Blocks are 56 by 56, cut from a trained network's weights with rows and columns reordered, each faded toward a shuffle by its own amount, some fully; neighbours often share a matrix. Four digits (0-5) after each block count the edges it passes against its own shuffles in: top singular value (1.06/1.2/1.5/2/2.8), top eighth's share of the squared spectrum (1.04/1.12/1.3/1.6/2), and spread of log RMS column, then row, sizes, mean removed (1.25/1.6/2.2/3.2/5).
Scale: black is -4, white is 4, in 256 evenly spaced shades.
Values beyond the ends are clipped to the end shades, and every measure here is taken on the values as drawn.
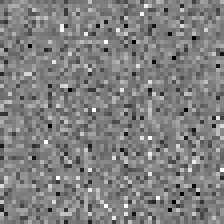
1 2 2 0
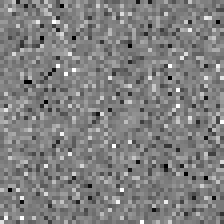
0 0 0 0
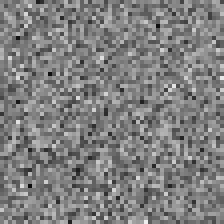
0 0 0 0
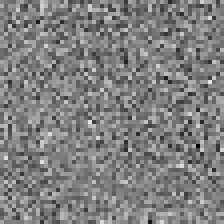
3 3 1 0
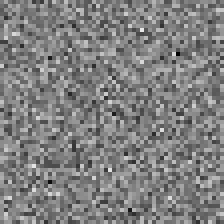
0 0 0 0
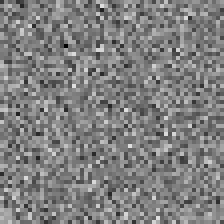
1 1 1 0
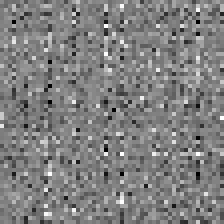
3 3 3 0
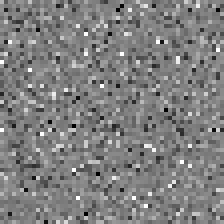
0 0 0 1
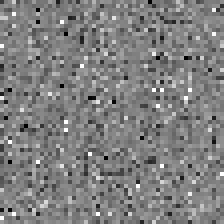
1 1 1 0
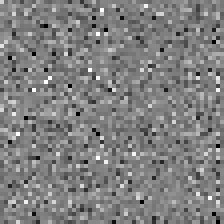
2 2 2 0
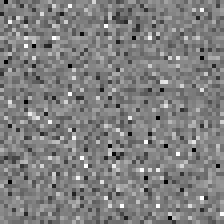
1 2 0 0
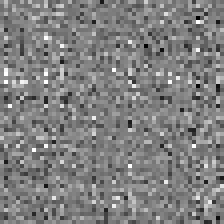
3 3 2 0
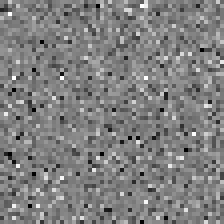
0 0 0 0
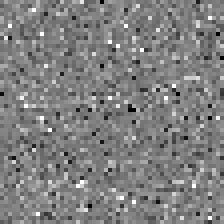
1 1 0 0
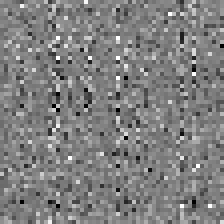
3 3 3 0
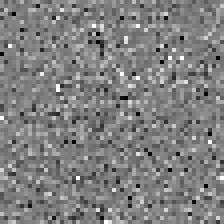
1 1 0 0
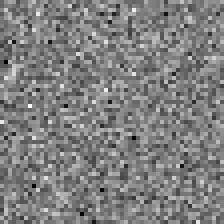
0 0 0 0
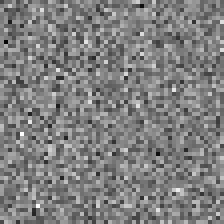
2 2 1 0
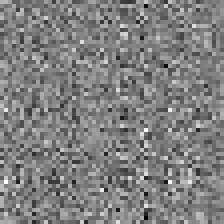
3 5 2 1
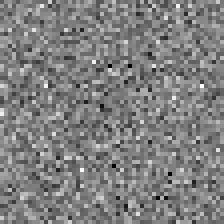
0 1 0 0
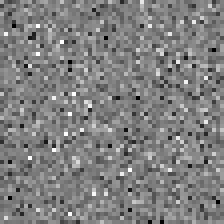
0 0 0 0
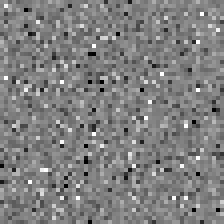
0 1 0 0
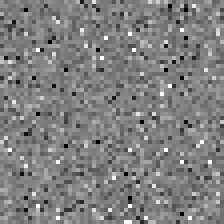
0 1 0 0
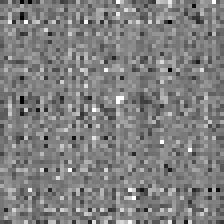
3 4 1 3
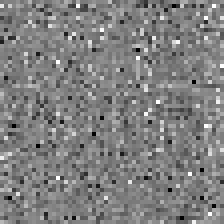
2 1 0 0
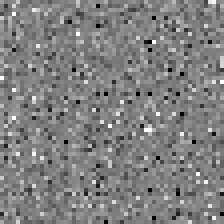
0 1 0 0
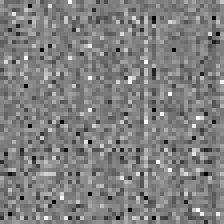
2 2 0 1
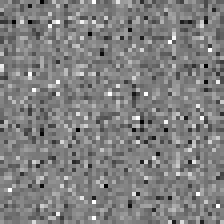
2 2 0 1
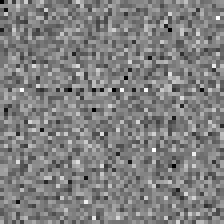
2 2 0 1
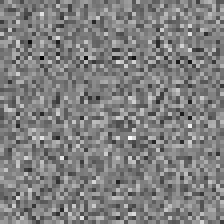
4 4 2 2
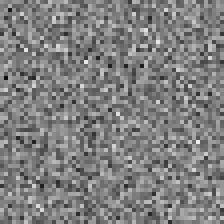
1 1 0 0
